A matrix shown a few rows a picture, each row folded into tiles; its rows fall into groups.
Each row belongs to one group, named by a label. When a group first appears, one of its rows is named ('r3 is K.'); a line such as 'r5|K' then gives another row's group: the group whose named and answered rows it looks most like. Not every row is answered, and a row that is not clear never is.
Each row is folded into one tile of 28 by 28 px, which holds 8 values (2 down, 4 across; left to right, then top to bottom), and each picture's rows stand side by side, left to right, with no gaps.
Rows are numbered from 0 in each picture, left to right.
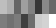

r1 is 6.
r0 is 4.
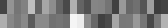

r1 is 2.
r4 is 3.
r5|3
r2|6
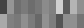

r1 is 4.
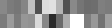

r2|6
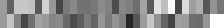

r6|2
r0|2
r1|2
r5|2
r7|6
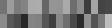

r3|3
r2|4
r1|4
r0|4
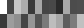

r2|3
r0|2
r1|3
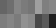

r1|4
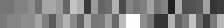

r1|2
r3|3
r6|3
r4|6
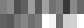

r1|6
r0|3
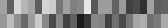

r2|4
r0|2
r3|2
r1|2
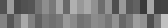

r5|3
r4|3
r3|4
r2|2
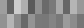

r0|2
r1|3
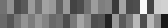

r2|3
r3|4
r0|3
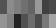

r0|4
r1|3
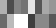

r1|2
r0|6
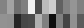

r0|4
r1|2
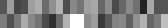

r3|4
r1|4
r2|6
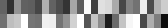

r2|6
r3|2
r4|6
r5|2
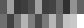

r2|6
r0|3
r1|3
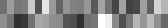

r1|2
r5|2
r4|3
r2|4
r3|6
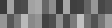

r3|3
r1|4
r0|3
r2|3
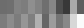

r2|6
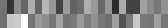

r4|3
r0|6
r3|4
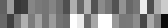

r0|3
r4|3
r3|6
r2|6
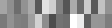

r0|4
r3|2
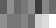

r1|6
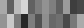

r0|2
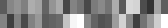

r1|4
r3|4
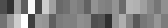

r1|2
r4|2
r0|6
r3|4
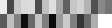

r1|2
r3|6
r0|2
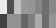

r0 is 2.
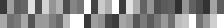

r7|6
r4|2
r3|2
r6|6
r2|6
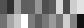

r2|2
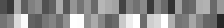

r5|6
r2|6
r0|6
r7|4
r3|2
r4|6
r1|3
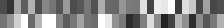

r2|3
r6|2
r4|4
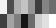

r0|2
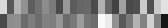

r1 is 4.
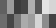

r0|3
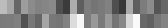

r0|4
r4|6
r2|6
